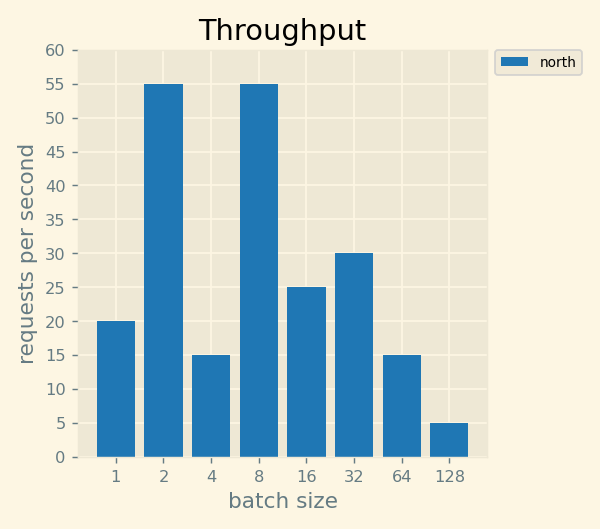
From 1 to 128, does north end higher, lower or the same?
lower
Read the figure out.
Title: Throughput
x-axis: batch size, ticks 1 2 4 8 16 32 64 128
y-axis: requests per second, ticks 0 5 10 15 20 25 30 35 40 45 50 55 60
Legend: north
Values:
north: 20 55 15 55 25 30 15 5
